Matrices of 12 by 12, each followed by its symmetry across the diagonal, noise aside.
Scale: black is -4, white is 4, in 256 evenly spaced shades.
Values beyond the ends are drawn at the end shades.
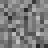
neither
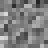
antisymmetric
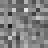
antisymmetric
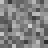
neither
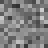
neither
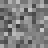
antisymmetric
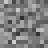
neither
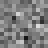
antisymmetric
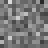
neither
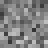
neither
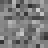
neither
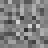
antisymmetric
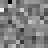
antisymmetric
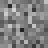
neither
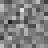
antisymmetric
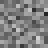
neither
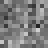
neither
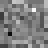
antisymmetric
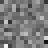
neither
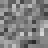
antisymmetric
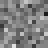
antisymmetric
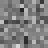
neither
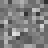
neither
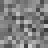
antisymmetric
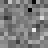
neither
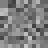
antisymmetric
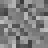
antisymmetric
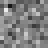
antisymmetric
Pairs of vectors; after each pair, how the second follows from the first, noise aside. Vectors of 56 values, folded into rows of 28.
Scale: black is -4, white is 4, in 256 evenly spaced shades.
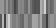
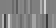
partly zeroed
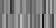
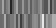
sign-scrambled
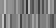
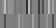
partly zeroed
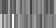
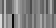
sign-scrambled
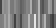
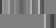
partly zeroed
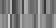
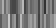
sign-scrambled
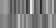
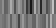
sign-scrambled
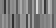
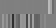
partly zeroed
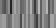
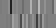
partly zeroed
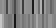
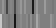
partly zeroed
